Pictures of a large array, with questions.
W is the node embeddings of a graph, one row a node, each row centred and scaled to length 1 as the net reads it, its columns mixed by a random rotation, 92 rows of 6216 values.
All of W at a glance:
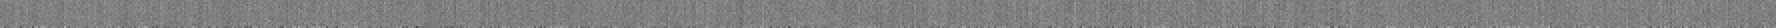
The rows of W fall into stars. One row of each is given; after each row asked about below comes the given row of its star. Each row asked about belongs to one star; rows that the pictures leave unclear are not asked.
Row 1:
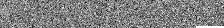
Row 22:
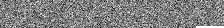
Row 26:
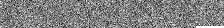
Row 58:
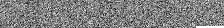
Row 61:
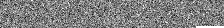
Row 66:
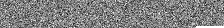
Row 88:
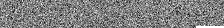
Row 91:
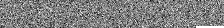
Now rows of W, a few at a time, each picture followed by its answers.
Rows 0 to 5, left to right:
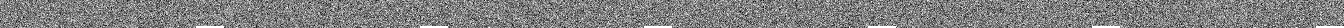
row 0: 88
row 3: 58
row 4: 61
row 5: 26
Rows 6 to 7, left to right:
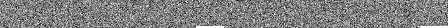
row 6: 66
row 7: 26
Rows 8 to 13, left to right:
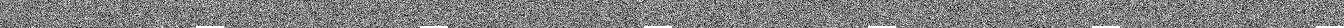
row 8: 66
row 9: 26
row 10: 58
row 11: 66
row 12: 26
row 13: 66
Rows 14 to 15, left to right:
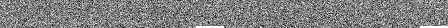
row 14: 22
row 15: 91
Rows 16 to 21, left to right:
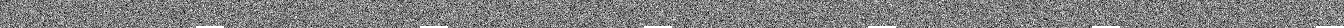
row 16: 66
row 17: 22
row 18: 66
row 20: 88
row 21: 26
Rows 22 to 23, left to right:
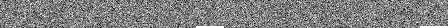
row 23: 22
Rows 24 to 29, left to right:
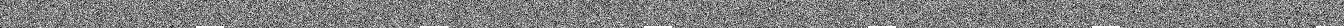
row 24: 1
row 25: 26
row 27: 61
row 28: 88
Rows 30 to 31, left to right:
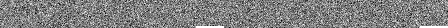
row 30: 91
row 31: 58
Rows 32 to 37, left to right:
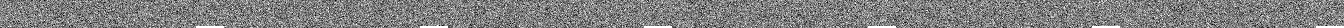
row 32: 88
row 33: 88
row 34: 91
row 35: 91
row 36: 58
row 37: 26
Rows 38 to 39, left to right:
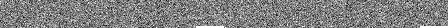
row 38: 26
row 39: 66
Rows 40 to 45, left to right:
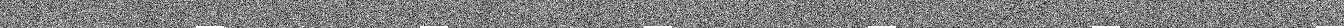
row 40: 66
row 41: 88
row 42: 58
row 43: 66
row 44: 58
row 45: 58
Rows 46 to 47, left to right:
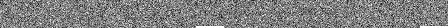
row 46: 61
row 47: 88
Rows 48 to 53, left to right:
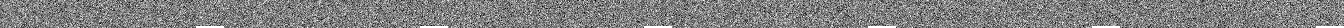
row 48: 22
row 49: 22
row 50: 88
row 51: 61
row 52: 61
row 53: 58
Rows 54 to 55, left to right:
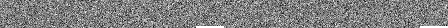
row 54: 91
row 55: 66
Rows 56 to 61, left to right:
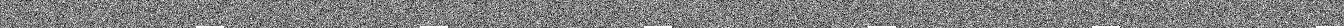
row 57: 1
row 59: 1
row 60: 22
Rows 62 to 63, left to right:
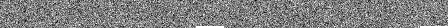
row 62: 61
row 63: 26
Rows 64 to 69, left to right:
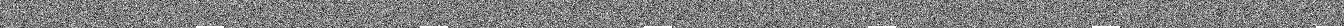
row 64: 91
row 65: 91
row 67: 26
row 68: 88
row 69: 1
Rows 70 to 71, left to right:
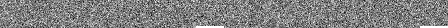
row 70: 58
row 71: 66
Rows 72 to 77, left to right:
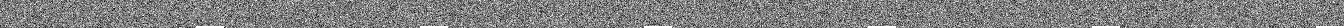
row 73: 61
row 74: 61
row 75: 26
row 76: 26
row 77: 91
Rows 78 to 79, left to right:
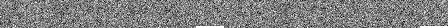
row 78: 22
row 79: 22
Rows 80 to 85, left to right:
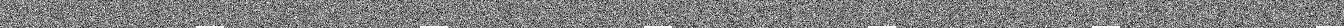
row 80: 88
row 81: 88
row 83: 26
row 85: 1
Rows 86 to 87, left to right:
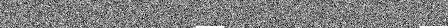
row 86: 66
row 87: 91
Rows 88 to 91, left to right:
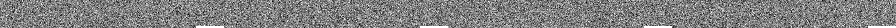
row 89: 88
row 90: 88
